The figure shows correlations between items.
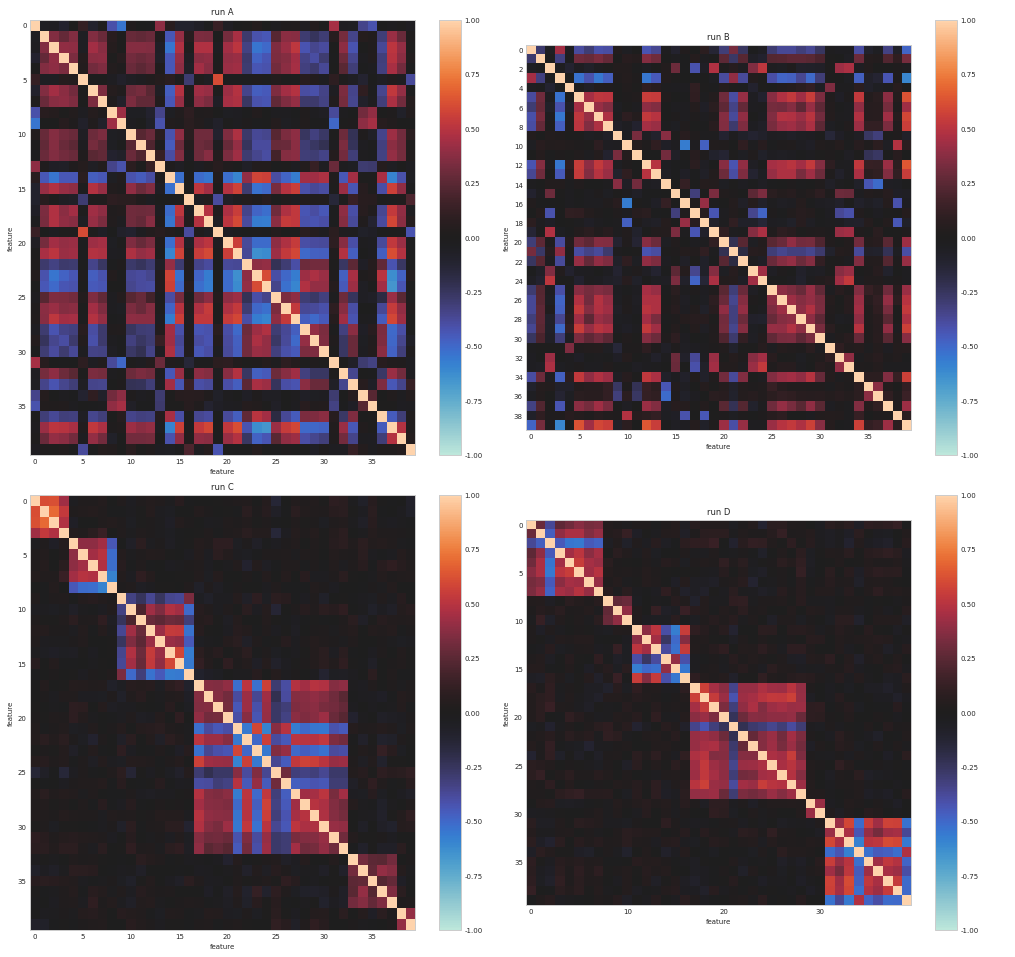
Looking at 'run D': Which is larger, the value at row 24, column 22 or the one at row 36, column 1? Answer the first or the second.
the first
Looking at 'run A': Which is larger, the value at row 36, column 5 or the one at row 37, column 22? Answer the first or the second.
the first
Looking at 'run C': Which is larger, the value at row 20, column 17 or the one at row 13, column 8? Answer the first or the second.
the first
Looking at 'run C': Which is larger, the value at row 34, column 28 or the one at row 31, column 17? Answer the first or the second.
the second
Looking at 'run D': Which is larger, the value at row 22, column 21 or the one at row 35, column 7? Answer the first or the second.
the second
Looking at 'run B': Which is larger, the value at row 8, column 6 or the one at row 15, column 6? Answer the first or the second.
the first
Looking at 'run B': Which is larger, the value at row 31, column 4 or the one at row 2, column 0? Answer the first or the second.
the first
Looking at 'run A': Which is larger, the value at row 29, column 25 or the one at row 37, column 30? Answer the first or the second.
the first
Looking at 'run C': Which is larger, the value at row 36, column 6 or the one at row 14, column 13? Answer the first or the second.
the second
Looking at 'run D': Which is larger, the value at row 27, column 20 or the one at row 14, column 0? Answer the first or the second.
the first
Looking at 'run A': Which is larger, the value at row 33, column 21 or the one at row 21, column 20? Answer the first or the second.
the second
